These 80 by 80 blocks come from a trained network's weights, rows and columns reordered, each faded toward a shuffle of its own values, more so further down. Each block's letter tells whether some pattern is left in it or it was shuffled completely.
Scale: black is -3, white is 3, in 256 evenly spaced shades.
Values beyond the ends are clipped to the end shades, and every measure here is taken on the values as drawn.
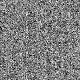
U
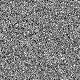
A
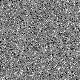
A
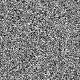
U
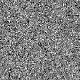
U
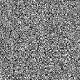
U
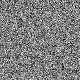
A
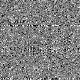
U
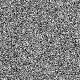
A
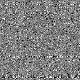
U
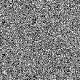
U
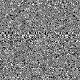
U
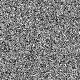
A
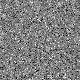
A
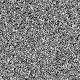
A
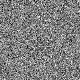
A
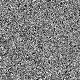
A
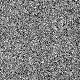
U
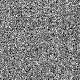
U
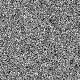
A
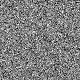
A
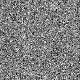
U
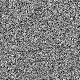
A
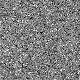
A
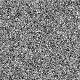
A
